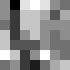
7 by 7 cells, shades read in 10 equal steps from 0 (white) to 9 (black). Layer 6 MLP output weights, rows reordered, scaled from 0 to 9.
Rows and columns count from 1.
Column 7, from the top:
5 3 4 4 5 5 2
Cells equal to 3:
3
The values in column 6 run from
3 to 6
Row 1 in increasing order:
0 1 1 4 4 5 9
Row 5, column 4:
6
